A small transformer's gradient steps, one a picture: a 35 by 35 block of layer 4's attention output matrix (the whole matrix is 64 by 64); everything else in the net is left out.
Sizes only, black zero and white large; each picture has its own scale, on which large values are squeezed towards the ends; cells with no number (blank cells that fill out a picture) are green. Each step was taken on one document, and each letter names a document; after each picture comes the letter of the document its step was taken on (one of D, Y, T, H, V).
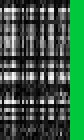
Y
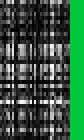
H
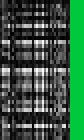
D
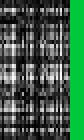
Y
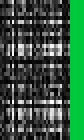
H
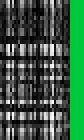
H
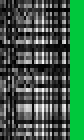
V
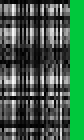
Y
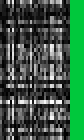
H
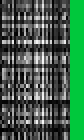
D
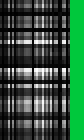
V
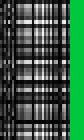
V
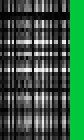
D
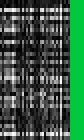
Y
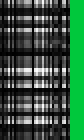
V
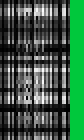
V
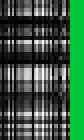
D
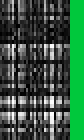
H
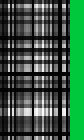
D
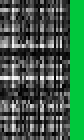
Y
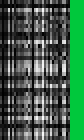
V
